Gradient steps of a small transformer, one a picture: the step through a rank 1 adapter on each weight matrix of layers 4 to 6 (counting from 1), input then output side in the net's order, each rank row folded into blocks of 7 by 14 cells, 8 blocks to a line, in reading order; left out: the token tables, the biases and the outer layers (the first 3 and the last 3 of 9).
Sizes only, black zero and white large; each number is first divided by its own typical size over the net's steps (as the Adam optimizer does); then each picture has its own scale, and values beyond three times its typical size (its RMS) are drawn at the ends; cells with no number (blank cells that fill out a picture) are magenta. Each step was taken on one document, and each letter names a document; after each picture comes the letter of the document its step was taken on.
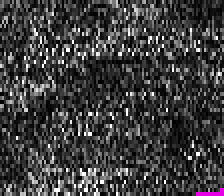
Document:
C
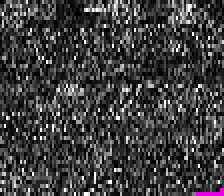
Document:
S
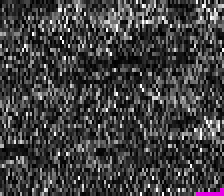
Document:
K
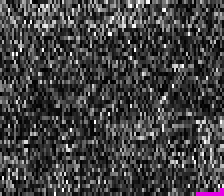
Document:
C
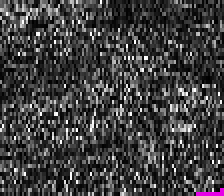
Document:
S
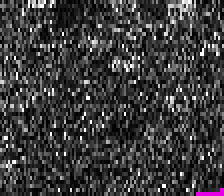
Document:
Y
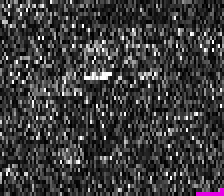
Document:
Y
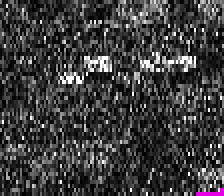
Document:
K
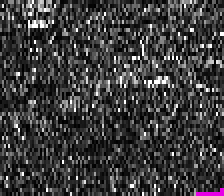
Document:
Y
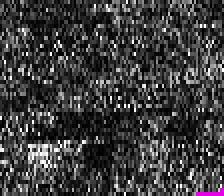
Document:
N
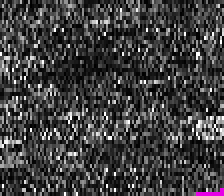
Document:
K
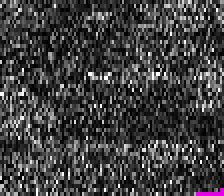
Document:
N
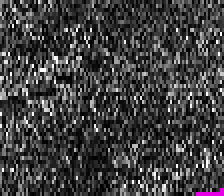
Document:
N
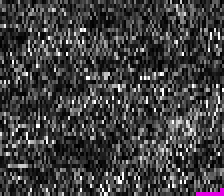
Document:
S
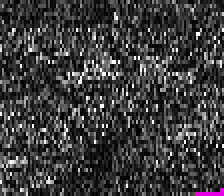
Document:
S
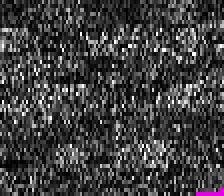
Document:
N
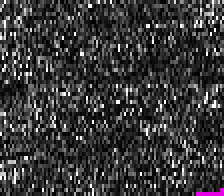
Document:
S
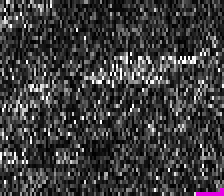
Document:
Y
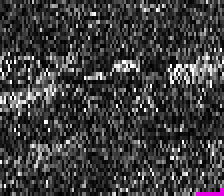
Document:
N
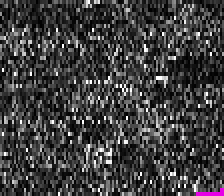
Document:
S
